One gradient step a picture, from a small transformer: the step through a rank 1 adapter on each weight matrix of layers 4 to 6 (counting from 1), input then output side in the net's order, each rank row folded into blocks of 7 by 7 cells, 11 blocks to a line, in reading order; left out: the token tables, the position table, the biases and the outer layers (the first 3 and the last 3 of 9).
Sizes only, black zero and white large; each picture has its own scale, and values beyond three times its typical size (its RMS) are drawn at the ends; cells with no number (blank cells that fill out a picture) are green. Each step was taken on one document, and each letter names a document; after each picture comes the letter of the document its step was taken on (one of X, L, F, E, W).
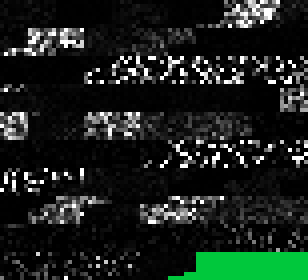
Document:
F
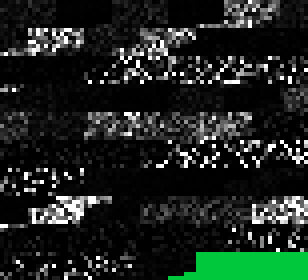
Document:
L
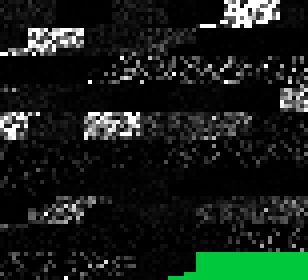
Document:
L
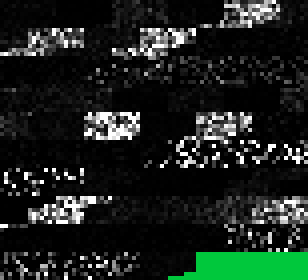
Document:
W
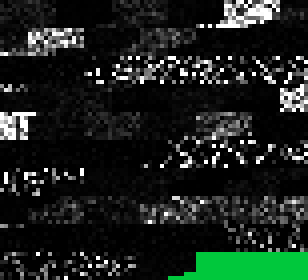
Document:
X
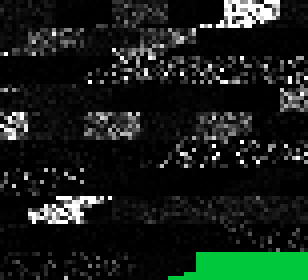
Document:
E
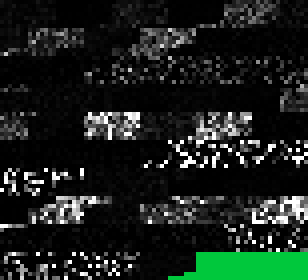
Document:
F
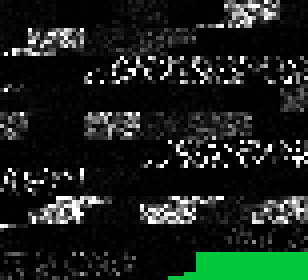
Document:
F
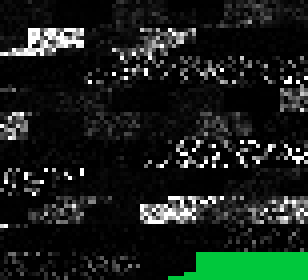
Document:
W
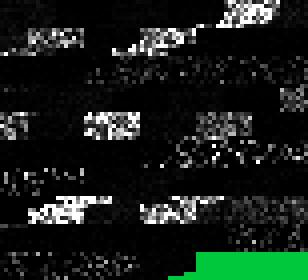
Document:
X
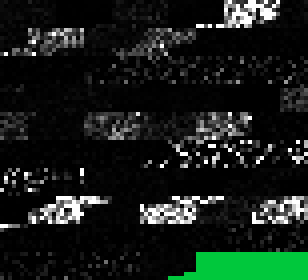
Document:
F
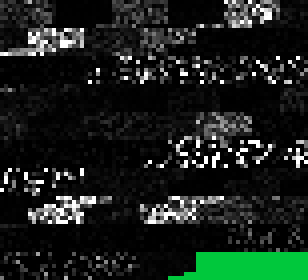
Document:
W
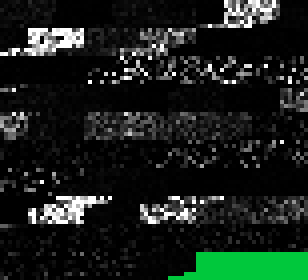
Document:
L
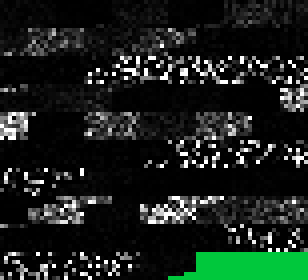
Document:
W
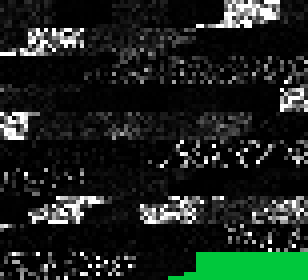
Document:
E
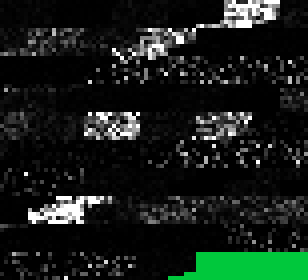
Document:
E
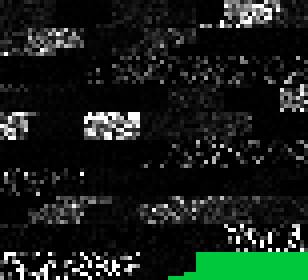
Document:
X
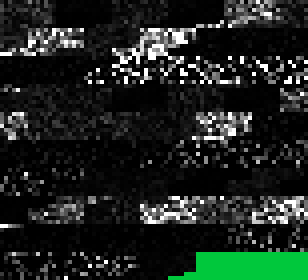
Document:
E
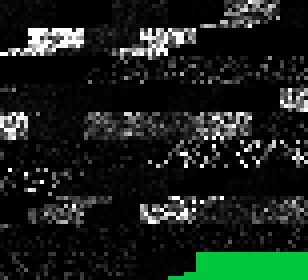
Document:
L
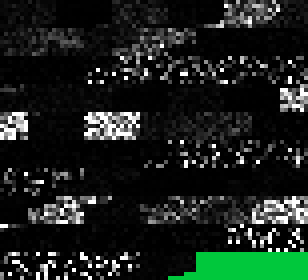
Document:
W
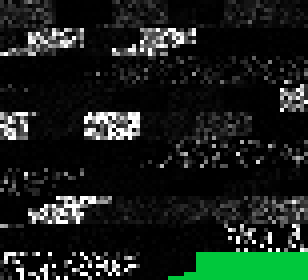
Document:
X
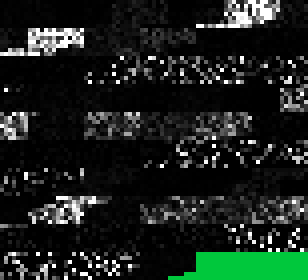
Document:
F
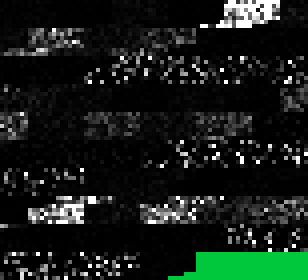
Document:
E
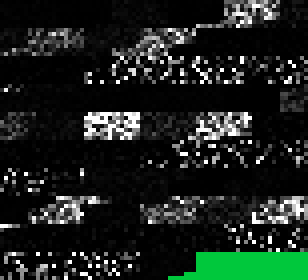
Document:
F
